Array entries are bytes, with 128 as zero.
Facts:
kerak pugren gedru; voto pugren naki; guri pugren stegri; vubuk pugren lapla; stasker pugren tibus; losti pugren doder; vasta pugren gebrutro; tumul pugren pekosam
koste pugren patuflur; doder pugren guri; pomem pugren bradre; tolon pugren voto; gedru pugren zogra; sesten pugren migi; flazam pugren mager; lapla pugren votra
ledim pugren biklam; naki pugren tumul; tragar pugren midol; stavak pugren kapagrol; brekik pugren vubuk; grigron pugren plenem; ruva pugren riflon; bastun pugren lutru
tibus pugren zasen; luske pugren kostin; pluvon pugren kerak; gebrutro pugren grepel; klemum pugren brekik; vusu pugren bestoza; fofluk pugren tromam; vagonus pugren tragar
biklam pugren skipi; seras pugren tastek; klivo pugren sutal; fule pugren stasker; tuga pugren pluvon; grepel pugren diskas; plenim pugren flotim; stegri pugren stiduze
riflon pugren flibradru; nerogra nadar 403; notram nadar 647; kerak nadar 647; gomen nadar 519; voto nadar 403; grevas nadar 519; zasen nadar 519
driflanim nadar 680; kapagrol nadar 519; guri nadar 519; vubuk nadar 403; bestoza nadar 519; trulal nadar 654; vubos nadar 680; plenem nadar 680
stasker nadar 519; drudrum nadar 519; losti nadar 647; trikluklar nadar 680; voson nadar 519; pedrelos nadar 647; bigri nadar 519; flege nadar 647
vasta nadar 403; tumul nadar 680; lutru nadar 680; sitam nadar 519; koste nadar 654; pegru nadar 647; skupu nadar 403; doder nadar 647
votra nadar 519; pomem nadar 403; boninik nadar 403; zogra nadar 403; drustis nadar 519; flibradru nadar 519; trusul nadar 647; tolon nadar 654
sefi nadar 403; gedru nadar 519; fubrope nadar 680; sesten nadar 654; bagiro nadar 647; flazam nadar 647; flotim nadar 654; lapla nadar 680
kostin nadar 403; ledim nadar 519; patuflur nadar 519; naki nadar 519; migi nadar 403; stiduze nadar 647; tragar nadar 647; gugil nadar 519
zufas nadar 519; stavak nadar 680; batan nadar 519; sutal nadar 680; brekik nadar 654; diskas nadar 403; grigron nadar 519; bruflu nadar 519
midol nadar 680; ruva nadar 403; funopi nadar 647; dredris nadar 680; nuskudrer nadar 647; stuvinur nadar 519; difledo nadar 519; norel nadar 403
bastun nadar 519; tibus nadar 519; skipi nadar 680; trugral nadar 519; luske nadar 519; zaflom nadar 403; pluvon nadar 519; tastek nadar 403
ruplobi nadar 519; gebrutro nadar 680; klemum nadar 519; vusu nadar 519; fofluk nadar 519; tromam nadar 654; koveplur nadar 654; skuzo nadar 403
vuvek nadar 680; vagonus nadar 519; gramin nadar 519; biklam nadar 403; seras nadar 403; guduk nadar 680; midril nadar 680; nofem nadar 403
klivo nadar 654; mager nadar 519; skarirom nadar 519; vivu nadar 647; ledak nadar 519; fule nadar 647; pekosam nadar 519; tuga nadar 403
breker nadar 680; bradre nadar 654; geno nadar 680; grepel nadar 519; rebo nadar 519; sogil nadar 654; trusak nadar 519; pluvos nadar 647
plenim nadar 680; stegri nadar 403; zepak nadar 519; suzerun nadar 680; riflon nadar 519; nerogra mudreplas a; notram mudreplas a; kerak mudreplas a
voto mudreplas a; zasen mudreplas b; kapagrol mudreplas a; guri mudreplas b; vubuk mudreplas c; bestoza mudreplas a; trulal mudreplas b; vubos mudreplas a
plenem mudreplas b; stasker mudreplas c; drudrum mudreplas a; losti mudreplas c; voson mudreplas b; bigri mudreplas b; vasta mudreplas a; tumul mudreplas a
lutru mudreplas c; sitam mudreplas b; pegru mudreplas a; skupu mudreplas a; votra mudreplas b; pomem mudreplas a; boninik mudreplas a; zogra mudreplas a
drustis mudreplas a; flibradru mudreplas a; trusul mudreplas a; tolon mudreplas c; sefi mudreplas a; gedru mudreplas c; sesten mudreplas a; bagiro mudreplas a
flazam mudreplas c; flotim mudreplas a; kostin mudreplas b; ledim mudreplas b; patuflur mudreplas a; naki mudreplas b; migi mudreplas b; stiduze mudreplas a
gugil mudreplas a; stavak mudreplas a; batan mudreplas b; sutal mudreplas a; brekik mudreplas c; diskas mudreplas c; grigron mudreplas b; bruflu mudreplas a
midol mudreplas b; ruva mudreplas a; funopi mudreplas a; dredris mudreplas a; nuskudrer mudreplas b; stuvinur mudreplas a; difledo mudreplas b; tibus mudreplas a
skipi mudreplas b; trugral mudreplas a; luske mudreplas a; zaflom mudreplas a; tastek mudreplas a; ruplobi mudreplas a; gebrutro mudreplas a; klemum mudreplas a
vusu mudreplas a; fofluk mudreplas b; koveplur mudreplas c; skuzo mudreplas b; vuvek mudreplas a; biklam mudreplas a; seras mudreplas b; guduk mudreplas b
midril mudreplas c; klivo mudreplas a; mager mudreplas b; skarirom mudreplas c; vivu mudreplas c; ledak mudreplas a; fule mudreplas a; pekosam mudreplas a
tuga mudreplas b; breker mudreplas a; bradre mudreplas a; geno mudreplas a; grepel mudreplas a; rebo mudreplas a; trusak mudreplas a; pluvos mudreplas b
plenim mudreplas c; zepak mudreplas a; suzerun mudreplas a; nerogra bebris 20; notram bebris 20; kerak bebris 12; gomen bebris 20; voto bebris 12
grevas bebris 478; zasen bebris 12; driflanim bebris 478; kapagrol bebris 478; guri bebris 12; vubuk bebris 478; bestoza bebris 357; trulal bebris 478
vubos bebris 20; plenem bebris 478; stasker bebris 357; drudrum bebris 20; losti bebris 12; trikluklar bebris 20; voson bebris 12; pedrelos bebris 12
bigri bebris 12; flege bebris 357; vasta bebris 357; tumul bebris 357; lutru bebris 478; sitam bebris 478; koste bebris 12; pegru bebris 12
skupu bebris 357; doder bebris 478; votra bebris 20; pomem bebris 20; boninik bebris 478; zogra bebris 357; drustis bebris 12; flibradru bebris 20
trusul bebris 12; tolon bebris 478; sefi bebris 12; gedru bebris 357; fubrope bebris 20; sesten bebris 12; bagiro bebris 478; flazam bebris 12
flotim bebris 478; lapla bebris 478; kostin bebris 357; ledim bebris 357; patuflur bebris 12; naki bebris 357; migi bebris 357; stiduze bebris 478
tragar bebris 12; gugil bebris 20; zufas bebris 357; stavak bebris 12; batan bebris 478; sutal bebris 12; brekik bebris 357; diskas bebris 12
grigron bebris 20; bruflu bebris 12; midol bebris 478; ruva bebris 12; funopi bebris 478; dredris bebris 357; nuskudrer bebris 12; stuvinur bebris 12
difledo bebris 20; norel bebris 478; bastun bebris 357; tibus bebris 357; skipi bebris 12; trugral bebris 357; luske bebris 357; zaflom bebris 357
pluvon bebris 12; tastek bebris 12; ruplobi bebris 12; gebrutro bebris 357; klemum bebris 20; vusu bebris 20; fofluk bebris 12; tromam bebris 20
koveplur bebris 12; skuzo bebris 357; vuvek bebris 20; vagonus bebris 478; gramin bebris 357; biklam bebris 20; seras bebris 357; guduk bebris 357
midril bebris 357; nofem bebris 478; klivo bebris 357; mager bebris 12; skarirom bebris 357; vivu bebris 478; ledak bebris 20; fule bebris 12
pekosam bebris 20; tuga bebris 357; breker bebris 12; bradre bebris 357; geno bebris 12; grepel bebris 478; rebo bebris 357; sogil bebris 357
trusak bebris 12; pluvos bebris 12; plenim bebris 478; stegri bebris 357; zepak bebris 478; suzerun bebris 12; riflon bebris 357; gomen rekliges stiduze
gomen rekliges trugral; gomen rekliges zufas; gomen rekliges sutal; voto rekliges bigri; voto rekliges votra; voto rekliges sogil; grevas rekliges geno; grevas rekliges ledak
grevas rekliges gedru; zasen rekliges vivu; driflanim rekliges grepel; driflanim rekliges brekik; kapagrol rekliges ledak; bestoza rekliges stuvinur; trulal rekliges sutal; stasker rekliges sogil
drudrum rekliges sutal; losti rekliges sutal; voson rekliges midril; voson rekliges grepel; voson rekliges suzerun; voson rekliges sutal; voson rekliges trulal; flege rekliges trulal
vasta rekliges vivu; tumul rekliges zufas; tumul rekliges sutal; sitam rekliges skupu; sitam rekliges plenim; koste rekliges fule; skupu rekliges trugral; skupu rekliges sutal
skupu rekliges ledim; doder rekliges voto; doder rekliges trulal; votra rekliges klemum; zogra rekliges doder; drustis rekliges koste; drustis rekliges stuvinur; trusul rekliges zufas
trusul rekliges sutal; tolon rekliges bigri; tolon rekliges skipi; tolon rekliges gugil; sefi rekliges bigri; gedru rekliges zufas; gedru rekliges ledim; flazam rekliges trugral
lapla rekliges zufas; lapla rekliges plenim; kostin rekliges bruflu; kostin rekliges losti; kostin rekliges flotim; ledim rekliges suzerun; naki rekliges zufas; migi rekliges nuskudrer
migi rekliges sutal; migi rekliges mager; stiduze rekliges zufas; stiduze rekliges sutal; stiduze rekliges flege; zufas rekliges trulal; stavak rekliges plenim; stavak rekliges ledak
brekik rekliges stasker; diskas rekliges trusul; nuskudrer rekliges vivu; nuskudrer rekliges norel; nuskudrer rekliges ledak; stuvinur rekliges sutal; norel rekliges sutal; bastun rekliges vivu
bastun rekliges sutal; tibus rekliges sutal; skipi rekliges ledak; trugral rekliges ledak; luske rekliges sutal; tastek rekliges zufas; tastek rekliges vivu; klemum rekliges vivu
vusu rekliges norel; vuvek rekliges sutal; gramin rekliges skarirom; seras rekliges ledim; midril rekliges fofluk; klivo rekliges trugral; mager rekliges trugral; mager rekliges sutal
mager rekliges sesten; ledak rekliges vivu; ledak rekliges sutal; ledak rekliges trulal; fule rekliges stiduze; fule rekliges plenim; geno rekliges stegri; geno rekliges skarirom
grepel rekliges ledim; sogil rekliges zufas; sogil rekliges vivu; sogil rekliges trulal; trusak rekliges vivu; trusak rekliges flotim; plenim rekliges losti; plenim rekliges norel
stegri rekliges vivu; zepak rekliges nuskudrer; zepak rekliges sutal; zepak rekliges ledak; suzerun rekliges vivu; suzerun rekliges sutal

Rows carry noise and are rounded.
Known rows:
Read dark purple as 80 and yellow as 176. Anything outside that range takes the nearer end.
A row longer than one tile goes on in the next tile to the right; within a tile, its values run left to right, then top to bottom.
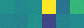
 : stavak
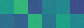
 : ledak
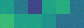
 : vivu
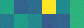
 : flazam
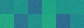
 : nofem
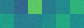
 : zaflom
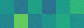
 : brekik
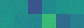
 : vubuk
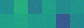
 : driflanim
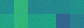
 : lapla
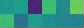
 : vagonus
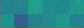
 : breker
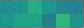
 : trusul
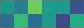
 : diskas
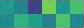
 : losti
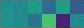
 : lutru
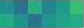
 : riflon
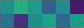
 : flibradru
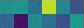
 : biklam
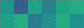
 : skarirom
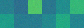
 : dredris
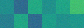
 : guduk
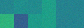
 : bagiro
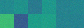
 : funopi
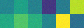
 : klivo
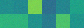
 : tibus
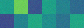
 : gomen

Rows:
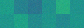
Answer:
bigri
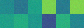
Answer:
vasta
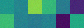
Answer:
kapagrol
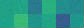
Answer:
sitam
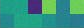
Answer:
tolon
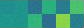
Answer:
fule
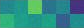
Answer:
stiduze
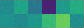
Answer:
pluvon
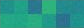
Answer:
doder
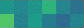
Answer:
grepel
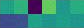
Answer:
grigron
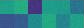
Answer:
difledo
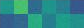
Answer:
drudrum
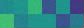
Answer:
flotim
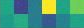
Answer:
ledim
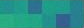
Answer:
norel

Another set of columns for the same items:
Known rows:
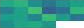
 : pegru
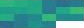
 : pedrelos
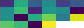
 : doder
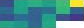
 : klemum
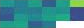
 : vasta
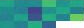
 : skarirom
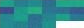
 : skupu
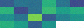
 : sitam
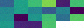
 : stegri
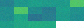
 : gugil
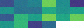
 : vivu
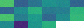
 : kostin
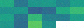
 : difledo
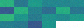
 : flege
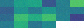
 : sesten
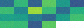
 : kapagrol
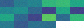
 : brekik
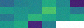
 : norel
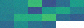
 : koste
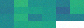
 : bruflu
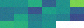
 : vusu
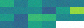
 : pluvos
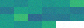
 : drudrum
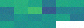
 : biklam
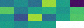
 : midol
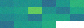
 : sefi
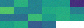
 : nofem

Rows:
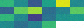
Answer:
zogra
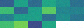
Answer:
zepak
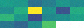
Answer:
tastek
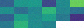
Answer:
stavak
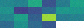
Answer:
flazam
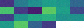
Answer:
plenim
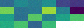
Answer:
lapla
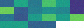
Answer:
vubuk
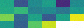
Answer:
votra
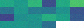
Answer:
pomem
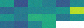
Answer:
nuskudrer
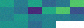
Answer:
bastun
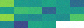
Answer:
tromam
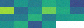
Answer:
driflanim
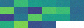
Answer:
vagonus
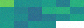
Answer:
gramin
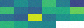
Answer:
batan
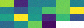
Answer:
naki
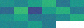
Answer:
zufas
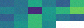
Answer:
fofluk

